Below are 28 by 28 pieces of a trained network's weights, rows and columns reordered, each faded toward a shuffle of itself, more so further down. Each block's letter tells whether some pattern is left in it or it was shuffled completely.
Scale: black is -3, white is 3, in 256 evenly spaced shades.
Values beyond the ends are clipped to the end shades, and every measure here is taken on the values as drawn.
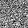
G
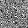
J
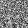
G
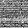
J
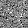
G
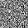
J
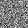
G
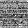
J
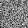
G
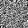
J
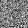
G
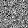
G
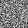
G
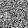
J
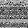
J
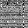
J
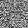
J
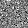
G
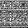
J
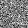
G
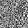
J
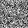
G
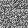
G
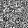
J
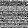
J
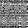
J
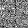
J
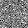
G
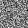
G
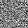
J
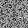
G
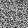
G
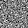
G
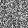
G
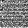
J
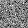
G
